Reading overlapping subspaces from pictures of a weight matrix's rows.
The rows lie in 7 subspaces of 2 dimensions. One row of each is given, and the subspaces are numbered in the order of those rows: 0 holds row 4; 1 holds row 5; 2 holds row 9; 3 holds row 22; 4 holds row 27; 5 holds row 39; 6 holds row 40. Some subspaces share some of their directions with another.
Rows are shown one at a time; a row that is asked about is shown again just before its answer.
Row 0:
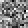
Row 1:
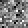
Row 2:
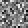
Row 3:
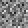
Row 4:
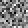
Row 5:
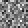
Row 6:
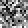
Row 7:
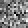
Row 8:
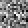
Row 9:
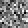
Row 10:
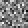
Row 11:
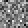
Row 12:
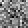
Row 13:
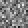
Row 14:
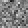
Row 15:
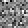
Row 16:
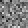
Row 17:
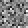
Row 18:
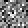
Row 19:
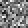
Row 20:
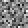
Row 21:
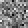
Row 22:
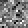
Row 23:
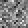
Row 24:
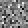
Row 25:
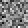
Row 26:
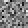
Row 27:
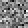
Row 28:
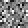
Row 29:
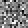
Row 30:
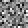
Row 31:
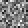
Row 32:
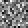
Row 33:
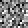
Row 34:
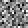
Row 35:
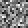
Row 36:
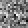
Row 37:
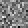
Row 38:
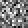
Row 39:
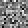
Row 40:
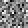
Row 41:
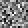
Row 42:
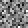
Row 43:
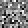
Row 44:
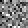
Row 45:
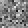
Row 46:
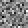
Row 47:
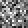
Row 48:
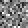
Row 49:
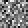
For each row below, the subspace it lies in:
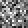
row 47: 0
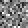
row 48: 4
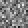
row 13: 0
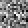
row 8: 2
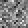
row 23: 3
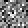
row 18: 6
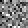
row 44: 4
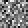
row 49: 1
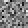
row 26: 6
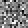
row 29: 5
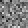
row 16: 4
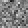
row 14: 3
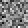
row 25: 6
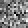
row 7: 2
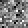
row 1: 3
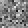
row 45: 3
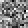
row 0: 4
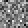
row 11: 1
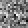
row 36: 2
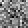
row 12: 6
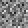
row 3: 0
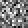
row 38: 0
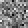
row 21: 4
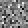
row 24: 5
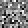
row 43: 5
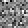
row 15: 5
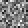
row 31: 1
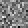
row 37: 5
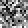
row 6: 0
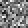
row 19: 2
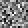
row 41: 5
